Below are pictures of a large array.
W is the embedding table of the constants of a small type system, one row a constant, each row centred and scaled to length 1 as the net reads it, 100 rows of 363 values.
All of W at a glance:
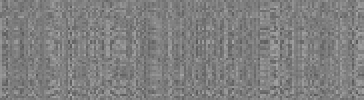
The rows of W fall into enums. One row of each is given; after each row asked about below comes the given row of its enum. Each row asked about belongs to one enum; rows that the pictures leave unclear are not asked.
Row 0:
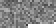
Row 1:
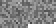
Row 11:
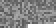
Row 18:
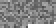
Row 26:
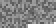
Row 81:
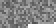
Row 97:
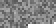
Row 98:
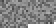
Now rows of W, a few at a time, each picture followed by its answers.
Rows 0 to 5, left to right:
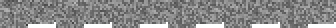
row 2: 26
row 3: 81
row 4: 26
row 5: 81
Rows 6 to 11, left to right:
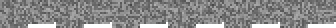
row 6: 81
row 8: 18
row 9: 97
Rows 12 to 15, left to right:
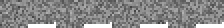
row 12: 98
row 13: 97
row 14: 98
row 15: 97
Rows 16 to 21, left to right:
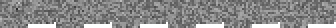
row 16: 1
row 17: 98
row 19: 81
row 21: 18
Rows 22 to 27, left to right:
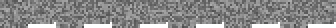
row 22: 97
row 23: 18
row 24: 11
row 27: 18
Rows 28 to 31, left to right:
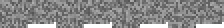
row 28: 26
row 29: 26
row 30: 97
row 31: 18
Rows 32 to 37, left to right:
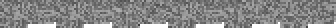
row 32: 11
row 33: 11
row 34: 0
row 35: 11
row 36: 97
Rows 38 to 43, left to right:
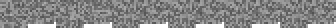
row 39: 11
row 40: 26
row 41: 26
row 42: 26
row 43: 26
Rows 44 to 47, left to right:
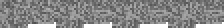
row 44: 81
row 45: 11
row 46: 11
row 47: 11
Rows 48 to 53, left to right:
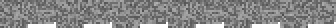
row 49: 26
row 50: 18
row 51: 11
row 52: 11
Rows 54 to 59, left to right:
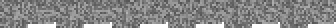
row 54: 11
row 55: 11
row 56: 97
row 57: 26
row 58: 81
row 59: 81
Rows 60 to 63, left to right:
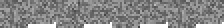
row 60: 97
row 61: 1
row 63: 97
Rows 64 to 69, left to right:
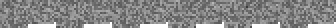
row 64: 81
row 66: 81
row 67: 18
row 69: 81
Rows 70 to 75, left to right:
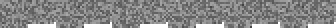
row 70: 26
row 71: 18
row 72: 81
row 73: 18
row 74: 18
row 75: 18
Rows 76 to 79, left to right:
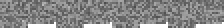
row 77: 26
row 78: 18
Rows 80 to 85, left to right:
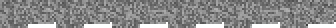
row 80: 81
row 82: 11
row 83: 81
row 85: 0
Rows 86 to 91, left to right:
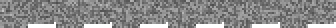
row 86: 18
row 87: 1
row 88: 97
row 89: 97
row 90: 11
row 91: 26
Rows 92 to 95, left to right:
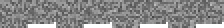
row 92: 26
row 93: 26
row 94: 18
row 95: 18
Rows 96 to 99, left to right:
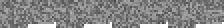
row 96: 81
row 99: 11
